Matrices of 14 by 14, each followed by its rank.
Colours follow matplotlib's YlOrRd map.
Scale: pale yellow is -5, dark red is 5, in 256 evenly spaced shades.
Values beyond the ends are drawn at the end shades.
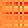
one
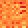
three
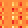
one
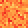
full rank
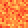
full rank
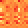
two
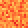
full rank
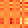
one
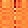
one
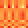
one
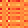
one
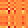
one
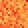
full rank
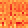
three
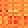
two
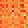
three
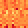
three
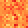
three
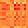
two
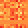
two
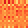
two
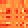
two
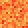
full rank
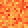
full rank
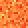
full rank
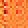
two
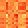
two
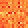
three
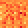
three
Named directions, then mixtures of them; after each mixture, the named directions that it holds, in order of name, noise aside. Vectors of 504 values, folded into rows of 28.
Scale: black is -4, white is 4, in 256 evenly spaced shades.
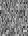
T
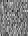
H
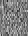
H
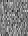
H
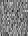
H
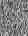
H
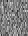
H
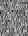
H, T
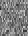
T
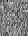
H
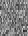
T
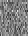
H, T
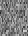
T
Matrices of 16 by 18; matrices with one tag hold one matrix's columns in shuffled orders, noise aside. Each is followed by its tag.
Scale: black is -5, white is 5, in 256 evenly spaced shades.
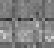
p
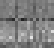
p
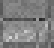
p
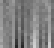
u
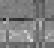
p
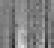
u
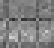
p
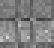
p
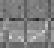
p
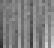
u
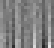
u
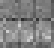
p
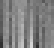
u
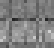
p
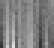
u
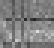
p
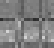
p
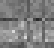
p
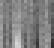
u
